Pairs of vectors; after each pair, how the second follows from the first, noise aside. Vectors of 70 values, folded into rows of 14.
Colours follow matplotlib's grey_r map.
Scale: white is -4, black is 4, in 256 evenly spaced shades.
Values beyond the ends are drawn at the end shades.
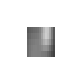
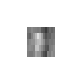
wrapped around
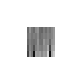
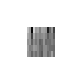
reversed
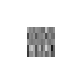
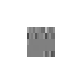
partly zeroed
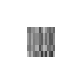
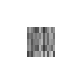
negated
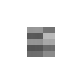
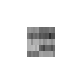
reversed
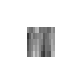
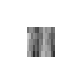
negated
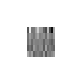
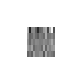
negated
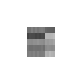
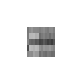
wrapped around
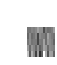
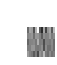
reversed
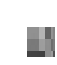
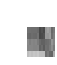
negated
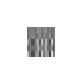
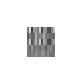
reversed
